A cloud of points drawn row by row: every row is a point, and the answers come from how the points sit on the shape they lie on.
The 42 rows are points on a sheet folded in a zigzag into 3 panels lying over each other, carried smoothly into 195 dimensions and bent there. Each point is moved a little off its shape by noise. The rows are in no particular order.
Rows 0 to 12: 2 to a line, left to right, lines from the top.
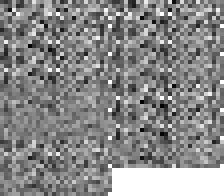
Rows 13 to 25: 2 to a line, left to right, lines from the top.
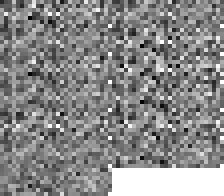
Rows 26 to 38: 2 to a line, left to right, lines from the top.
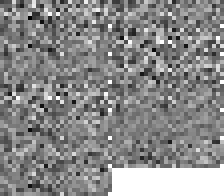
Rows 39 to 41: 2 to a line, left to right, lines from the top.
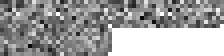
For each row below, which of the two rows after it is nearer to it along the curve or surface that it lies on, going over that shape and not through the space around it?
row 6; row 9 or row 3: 3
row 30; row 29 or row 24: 29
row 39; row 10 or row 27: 27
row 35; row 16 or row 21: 21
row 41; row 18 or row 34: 34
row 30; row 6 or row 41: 6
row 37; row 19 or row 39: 19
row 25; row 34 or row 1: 34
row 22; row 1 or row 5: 1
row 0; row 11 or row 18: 18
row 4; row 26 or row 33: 33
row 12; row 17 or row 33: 17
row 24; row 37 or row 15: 37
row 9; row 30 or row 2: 2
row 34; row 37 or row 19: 37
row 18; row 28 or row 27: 27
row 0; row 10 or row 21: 21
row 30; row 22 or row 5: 22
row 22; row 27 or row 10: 27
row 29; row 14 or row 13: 14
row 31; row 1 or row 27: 1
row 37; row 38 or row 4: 38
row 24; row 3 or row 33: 3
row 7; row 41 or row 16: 41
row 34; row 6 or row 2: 2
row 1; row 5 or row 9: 5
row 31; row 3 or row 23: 3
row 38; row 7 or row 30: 7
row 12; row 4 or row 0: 4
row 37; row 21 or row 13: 13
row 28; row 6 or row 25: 25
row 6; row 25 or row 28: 25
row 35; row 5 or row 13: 5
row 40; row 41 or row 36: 36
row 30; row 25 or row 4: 4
